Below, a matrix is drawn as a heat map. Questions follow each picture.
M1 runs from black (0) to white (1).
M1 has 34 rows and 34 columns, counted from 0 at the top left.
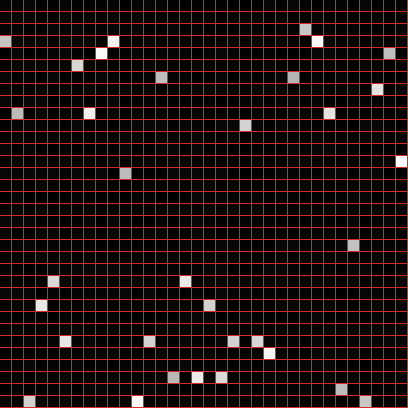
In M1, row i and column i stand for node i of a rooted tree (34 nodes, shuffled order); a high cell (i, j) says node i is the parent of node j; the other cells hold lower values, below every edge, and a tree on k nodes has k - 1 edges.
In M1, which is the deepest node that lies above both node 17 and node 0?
25
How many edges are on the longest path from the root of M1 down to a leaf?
18
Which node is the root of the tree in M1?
23
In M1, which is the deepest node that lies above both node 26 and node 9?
3
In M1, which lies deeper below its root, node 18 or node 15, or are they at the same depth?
node 18
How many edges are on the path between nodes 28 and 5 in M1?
1
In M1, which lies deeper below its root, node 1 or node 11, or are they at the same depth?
node 1
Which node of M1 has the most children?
28
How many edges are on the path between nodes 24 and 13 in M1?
2
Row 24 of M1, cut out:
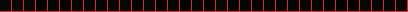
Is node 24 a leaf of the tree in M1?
yes
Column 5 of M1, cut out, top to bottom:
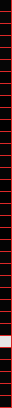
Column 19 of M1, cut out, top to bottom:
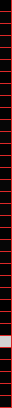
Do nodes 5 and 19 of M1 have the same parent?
yes
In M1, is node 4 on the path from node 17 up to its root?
yes
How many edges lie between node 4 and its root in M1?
1
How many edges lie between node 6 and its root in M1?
5
